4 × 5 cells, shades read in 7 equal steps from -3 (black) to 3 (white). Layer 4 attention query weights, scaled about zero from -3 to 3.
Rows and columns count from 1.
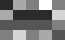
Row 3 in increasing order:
-1 -1 -1 -1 0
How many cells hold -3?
0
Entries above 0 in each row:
2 2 0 2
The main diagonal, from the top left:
-2 -2 -1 1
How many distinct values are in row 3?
2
